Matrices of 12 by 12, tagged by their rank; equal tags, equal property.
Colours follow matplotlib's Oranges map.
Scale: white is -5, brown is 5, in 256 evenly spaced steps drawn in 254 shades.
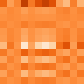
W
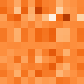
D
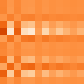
W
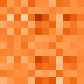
D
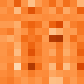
D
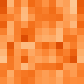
D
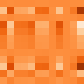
W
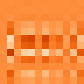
W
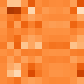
D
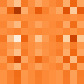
W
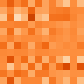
D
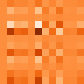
W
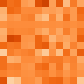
D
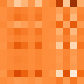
W
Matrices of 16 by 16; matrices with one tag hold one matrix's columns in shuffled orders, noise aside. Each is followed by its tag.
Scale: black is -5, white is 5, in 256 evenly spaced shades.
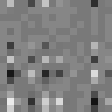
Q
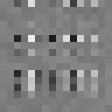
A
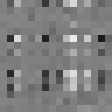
A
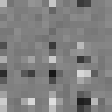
Q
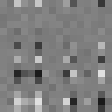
Q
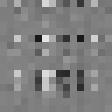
A
